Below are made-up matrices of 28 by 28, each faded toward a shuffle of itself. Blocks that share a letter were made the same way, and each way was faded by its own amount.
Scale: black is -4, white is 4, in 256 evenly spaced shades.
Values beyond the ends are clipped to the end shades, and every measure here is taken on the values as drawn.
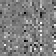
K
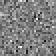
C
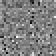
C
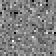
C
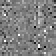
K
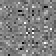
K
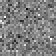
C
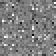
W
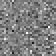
C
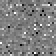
W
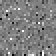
W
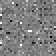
W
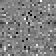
W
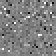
W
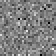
C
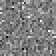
C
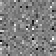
K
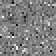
W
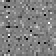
W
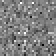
W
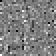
K
